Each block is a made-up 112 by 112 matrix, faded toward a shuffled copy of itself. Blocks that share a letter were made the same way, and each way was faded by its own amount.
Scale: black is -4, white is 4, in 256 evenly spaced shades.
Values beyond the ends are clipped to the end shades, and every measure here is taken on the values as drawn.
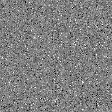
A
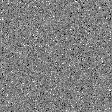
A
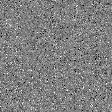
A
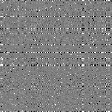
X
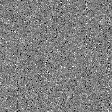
A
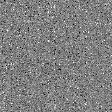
A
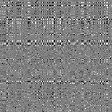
X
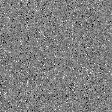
A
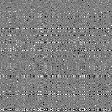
X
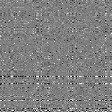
X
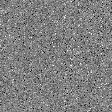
A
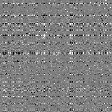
X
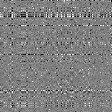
X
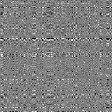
X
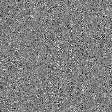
A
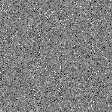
A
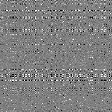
X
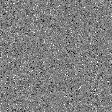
A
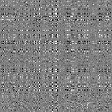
X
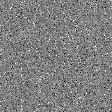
A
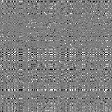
X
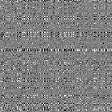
X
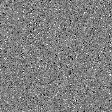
A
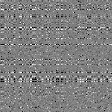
X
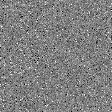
A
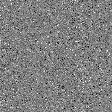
A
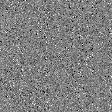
A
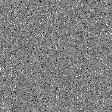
A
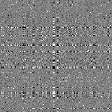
X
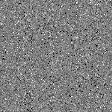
A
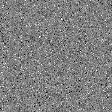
A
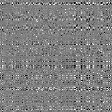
X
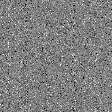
A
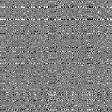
X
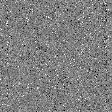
A
